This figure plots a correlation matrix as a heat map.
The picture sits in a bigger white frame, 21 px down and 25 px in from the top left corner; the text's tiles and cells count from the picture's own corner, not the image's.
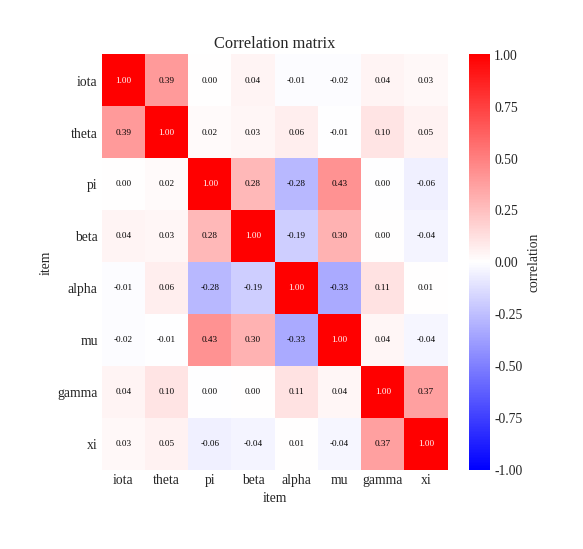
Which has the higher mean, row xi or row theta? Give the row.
theta
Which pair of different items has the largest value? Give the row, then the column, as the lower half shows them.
mu, pi
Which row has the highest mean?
gamma
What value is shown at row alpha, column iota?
-0.01
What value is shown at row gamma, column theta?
0.10
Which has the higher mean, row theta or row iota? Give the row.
theta
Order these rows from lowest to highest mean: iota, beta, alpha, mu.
alpha, mu, beta, iota
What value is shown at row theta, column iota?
0.39
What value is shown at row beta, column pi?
0.28
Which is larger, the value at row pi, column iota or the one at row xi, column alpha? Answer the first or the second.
the second
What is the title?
Correlation matrix
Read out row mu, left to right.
-0.02 -0.01 0.43 0.30 -0.33 1.00 0.04 -0.04
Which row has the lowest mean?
alpha
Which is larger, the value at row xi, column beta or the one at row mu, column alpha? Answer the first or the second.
the first
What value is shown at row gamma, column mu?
0.04
